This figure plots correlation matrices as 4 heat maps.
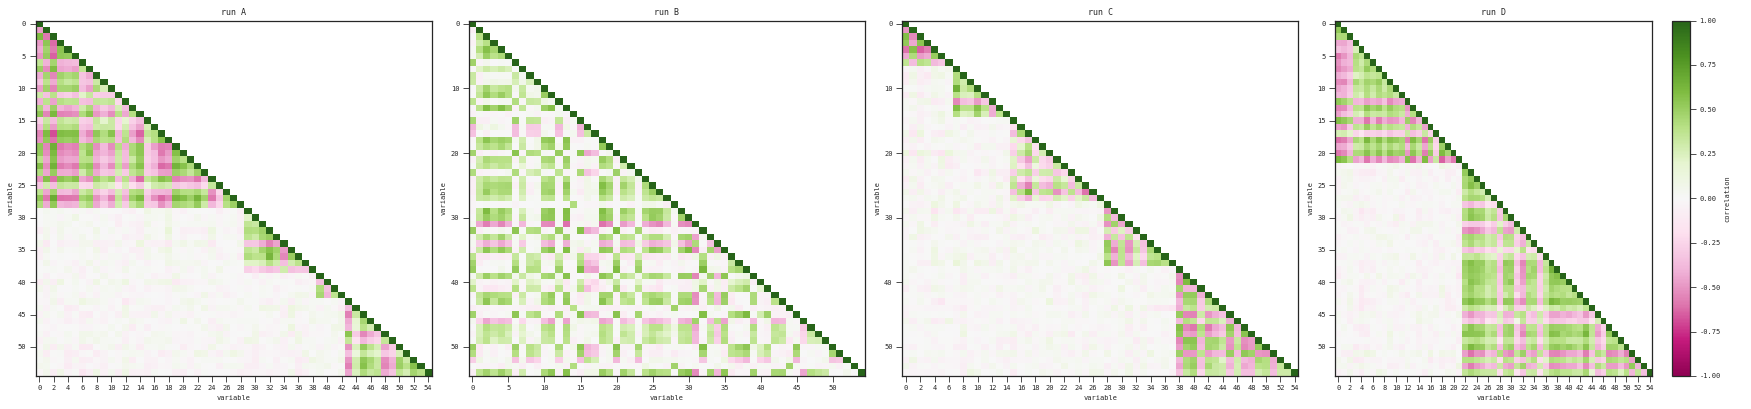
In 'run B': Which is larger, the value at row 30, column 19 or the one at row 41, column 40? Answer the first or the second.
the first
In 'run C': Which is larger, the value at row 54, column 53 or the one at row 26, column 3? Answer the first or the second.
the first
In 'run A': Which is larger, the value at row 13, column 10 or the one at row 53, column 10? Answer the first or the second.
the second
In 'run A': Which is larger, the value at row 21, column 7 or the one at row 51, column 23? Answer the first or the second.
the first
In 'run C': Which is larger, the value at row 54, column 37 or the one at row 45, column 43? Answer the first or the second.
the first
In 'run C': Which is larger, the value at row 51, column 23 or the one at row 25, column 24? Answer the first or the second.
the second
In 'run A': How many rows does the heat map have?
55
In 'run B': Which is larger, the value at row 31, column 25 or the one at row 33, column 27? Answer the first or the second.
the second
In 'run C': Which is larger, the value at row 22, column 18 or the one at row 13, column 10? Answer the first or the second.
the second
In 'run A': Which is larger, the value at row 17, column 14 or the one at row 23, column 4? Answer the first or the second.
the second
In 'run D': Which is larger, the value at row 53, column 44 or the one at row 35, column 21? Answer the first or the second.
the second
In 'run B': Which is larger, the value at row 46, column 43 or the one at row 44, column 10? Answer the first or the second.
the second
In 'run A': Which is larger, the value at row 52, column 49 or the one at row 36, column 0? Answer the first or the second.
the second
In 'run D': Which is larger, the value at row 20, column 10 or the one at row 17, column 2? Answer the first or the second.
the first
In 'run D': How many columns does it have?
55
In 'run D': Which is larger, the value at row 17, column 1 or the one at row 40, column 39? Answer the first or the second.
the second
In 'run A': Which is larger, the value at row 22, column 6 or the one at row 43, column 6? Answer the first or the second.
the first
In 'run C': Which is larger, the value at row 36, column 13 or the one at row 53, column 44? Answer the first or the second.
the second
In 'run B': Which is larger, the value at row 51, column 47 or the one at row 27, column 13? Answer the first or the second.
the second
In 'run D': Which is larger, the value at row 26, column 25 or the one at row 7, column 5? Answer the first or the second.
the second
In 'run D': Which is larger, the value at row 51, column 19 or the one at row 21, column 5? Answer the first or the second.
the first
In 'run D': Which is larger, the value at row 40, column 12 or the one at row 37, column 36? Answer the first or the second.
the second
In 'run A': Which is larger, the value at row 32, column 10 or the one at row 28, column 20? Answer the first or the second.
the second
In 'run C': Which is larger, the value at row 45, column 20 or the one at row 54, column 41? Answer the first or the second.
the first
